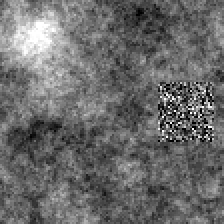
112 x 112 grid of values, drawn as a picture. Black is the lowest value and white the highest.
The field is mottled with small blotches. No regular stripes run through it. An odd patch, rougher than its surroundings, sits in the middle right. The halves do not mirror each other. The middle right is the roughest part. A single bump stands in the top left.
